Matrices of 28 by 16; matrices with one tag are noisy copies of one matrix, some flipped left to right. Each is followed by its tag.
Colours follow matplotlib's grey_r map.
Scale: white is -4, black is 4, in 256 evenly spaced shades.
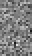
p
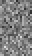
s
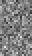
s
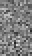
p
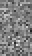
p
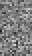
p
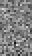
p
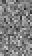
s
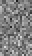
s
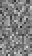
s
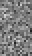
p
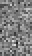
p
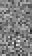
p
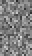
s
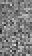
p
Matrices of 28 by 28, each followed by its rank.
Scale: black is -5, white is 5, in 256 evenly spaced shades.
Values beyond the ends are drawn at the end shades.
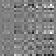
two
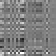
two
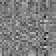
five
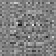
five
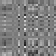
two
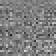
five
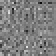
five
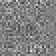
five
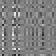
two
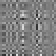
two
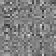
five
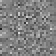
five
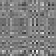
two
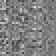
five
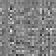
five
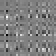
two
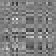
two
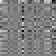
two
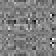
five
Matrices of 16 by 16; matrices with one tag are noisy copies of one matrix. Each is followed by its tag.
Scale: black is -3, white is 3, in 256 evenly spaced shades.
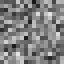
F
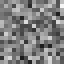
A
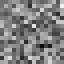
A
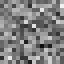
A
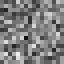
F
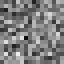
F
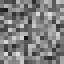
F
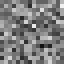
A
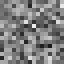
A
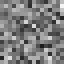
A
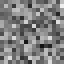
A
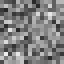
F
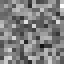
A
